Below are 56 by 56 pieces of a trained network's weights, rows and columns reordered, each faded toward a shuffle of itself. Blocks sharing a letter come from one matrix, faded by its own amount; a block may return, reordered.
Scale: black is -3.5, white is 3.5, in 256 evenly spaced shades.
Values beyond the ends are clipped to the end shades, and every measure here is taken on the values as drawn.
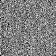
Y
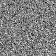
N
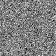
N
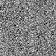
Y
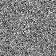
N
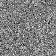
N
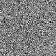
Y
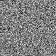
N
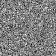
N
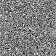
N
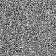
Y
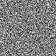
Y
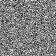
N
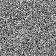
N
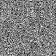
Y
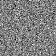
N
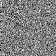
Y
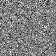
N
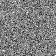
N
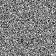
N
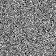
N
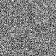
Y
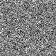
N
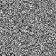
Y
